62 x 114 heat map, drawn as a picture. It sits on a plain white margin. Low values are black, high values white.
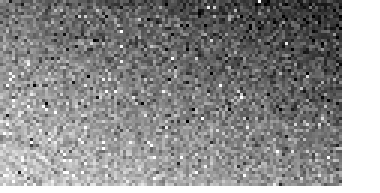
Mirror symmetry: none. Ninth with the lowest average: top right. Slope: up to the bottom left. Grain: fine. Ninth with the highest average: bottom left.
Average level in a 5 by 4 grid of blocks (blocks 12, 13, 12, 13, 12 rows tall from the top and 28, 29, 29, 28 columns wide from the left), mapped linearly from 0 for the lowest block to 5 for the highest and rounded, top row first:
2 1 1 0
3 2 1 1
4 3 2 1
4 4 3 2
5 4 4 3
